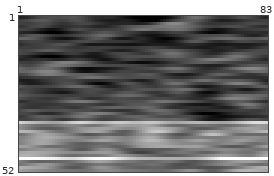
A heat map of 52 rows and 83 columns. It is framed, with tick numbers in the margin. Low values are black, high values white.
Rows 36 and 48 stand out from the rest. A horizontal seam about 70% of the way down splits the table, and the bottom part is higher. The grain runs across in streaks.
